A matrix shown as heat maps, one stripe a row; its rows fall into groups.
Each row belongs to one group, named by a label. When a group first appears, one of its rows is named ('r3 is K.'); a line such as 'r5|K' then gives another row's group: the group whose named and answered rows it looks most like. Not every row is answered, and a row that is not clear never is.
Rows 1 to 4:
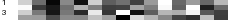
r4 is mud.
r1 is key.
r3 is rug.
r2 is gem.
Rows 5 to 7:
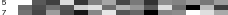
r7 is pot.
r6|mud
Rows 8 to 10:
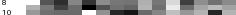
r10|gem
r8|key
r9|key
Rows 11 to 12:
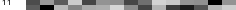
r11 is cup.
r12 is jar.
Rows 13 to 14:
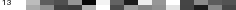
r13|key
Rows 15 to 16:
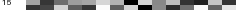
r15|mud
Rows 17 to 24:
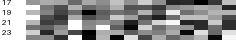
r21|mud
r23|key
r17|jar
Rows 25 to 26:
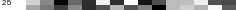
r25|rug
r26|pot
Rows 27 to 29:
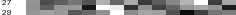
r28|pot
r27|rug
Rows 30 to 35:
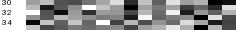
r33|mud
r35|mud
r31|gem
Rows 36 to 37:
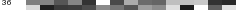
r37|key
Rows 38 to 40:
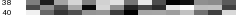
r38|jar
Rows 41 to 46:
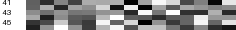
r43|mud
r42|rug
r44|pot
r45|rug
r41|gem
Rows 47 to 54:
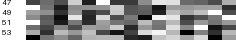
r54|cup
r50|key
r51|key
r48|pot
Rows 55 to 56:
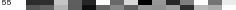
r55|rug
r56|key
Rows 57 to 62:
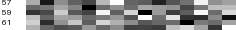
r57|pot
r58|key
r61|jar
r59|rug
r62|gem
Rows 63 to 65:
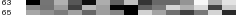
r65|mud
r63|rug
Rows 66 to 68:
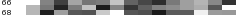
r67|gem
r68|pot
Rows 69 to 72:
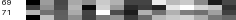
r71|mud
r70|pot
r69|cup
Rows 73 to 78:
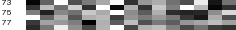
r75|jar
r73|cup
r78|cup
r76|mud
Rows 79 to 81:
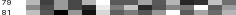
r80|rug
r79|mud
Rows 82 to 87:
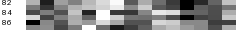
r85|jar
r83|jar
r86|cup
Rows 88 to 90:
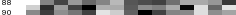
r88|pot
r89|key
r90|pot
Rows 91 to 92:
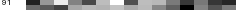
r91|cup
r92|jar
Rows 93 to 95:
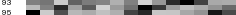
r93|jar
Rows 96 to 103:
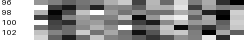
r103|gem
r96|cup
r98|gem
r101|jar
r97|key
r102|mud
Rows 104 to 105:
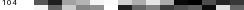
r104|jar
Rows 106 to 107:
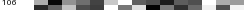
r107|rug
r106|pot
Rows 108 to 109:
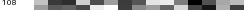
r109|mud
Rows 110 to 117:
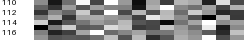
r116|gem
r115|cup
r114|pot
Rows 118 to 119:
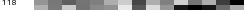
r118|cup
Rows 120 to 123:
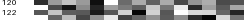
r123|mud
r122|cup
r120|rug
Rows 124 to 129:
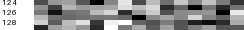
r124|cup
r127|gem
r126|gem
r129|rug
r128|jar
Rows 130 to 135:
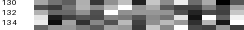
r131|jar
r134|gem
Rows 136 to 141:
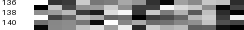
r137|cup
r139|gem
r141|cup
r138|cup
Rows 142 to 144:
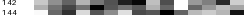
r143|key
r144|pot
